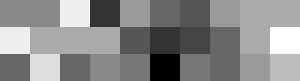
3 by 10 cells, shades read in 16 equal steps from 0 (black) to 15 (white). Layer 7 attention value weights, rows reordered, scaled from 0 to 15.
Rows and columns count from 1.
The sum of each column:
28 31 30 21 21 9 16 21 29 36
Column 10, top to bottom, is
10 15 11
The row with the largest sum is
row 2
